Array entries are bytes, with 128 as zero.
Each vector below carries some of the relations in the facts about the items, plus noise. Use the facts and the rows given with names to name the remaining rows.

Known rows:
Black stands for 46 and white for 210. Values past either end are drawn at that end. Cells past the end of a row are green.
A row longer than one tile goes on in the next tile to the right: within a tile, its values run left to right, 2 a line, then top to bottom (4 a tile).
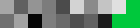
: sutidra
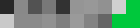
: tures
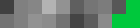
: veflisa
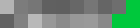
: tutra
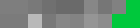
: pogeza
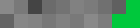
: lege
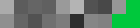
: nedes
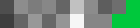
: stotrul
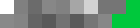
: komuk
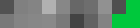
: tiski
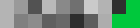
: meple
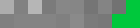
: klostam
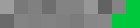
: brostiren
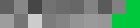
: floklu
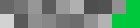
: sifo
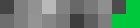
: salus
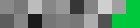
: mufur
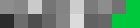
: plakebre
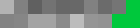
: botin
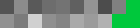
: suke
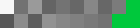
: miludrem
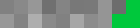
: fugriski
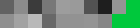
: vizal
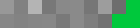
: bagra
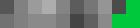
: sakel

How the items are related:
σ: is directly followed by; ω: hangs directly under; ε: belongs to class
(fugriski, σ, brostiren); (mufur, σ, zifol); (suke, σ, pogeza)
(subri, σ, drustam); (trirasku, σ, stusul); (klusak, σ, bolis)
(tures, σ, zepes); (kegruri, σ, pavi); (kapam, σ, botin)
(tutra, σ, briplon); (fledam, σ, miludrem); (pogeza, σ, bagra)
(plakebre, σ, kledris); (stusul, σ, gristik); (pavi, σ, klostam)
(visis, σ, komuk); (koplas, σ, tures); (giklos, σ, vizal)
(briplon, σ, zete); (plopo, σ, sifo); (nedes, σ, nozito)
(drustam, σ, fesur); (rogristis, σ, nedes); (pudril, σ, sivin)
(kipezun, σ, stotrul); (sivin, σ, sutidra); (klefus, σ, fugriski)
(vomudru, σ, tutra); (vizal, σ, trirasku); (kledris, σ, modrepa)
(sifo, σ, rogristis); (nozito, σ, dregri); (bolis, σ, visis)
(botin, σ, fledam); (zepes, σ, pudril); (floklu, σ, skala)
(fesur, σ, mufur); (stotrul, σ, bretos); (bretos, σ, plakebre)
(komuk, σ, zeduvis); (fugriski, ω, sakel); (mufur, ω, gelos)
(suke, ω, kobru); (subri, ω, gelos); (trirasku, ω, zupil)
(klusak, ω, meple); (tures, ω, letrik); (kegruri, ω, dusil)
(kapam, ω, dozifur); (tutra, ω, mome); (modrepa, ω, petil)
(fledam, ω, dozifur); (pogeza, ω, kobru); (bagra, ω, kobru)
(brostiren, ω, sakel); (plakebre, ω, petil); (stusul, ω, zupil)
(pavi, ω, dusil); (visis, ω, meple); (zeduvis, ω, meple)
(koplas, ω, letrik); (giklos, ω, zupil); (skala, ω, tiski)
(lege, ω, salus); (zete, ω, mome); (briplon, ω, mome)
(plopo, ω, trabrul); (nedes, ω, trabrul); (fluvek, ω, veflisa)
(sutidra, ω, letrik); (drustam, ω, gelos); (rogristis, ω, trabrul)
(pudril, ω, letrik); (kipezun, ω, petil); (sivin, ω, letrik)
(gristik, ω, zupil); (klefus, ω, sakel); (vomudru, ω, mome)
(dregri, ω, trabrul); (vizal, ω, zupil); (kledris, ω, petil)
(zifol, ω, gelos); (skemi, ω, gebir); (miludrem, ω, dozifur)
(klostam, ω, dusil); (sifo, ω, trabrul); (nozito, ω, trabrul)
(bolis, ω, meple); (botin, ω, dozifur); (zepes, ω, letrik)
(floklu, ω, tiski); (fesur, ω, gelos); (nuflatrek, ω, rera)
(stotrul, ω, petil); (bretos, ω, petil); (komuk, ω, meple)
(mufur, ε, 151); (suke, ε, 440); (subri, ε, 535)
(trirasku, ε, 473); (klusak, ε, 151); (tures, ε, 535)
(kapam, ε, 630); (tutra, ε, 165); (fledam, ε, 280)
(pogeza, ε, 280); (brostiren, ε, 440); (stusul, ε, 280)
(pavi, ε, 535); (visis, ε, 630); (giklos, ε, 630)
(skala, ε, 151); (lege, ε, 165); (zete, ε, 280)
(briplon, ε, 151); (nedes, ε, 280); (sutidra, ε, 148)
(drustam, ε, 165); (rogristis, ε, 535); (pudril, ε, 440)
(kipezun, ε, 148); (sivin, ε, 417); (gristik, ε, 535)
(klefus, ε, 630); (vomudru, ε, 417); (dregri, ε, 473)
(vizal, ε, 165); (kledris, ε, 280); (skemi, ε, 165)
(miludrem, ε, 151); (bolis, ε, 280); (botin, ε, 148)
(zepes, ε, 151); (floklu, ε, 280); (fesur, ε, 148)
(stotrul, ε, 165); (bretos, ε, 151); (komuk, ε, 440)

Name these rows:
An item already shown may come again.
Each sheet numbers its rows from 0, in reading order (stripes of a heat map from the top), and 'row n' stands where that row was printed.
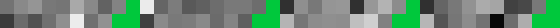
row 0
bretos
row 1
zete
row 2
subri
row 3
trabrul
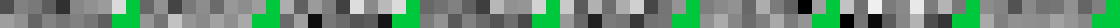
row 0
zepes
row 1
klefus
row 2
sutidra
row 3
pudril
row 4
nozito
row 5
trirasku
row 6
modrepa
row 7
pavi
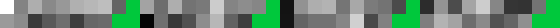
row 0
zeduvis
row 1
kledris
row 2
petil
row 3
zupil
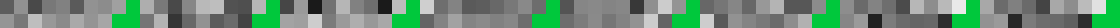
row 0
klefus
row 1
gristik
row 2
giklos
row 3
fledam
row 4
drustam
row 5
sifo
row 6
sivin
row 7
sivin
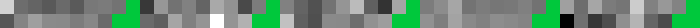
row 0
fledam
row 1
kipezun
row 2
rogristis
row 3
fugriski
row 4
kledris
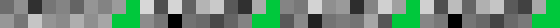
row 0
klefus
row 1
dregri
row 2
mufur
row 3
dregri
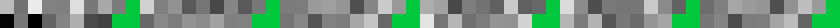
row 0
modrepa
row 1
briplon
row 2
fesur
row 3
klusak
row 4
bolis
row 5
fesur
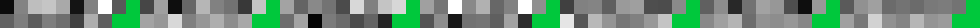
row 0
gelos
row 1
giklos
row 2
sutidra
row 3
zifol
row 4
plopo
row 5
vizal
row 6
kegruri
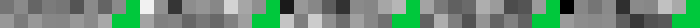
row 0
skala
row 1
visis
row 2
koplas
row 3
stusul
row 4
letrik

